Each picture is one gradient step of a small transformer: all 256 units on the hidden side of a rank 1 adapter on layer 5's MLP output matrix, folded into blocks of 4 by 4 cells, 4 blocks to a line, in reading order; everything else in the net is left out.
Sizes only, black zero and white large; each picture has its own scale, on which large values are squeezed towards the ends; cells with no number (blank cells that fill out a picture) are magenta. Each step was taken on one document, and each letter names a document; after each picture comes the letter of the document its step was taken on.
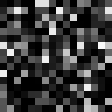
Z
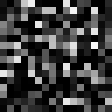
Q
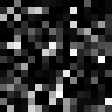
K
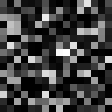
Z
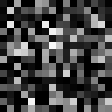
K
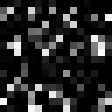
K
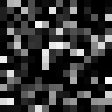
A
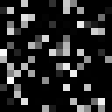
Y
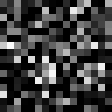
Z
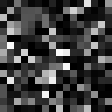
Z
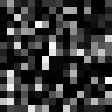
A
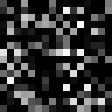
Y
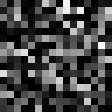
Z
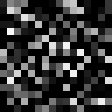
Y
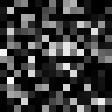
Y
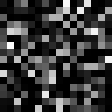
Z
